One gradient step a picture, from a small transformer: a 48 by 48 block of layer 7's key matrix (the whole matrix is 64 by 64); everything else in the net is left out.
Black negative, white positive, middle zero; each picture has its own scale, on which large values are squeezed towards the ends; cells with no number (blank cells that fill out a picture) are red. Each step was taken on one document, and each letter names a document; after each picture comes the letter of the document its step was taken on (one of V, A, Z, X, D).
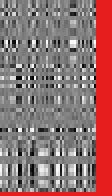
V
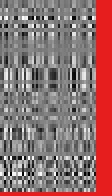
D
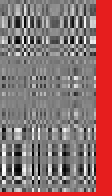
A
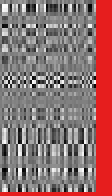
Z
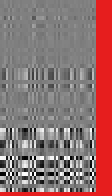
D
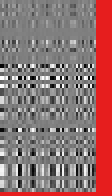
V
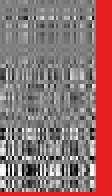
D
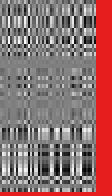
A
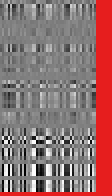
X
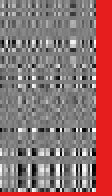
V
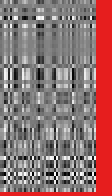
D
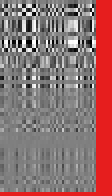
V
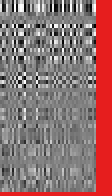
Z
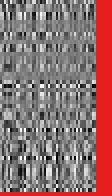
X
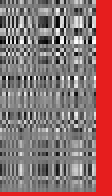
A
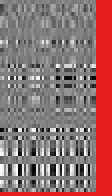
V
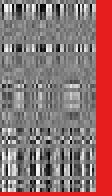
X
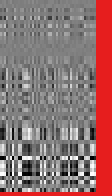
D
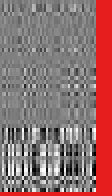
A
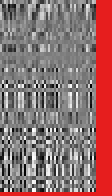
X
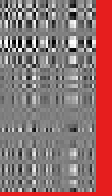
V
